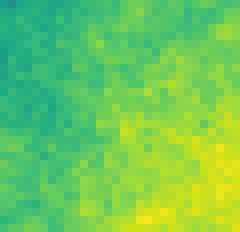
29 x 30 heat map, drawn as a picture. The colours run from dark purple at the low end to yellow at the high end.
Ninth with the lowest average: top left. Slope: up to the bottom right. Grain: blotchy. Ninth with the highest average: bottom right.
